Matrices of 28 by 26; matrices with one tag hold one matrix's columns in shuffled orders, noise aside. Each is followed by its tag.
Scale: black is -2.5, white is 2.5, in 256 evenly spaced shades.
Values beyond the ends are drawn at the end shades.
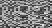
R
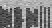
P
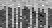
P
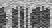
P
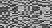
R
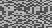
R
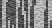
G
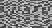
R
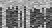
P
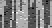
G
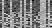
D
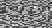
R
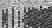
P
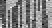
G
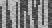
G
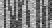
G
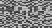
R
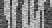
G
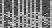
D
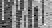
G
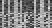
D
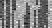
G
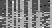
D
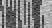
G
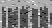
P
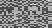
R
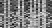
D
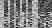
D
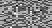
R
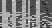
D
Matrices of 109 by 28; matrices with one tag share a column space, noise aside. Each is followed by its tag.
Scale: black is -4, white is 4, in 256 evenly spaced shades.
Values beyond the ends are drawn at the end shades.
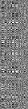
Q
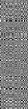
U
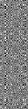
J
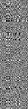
U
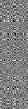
U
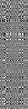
U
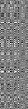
Q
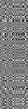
U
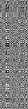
Q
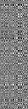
J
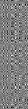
J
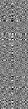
U
